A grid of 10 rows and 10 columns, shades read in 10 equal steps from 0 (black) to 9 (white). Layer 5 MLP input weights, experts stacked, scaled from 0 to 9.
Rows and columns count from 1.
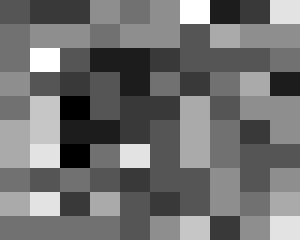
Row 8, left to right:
4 3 4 3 2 3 3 5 3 5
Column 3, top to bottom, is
2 5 3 2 0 1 0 4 2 4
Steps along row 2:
up same down up same down up down same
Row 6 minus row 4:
1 4 -1 -2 1 -1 4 0 -4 4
